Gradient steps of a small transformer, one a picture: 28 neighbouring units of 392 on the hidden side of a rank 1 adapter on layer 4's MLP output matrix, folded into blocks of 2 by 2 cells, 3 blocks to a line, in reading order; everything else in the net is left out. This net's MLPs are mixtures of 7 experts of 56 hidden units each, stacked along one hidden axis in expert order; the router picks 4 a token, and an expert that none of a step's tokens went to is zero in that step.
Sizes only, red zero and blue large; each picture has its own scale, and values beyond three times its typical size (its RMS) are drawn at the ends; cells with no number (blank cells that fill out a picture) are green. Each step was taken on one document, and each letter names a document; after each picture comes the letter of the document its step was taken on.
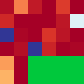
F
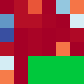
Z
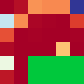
Z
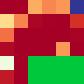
Z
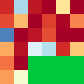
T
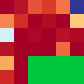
Z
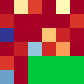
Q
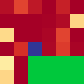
F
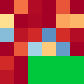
Q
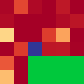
F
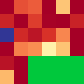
Q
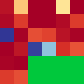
T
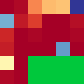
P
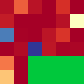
F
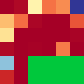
Z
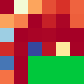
T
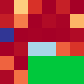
T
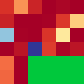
F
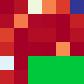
P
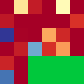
Q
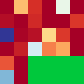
Q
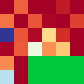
Q
